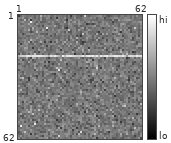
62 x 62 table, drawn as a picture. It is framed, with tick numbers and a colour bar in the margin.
Average level on the scale: 50%. Histogram: skewed, a long tail of high values. Odd lines: row 21. Slope: none.
